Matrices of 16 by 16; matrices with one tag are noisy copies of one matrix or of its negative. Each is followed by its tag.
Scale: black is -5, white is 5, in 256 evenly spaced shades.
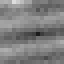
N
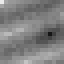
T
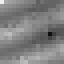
T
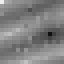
T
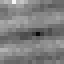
N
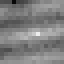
N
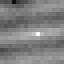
N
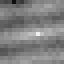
N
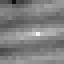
N
